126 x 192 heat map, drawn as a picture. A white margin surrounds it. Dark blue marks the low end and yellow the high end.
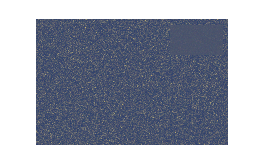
Stripes: none. Odd patch: calmer, in the top right. Calmest part: top right. Slope: none. Odd rows or columns: none. Average level on the scale: 30%. Mirror symmetry: none.
